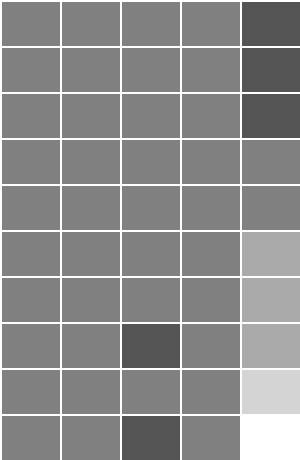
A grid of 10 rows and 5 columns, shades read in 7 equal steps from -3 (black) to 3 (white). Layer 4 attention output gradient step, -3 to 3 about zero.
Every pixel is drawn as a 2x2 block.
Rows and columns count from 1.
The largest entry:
3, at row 10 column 5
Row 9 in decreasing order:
2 0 0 0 0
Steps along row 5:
same same same same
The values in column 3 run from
-1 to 0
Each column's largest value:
0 0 0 0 3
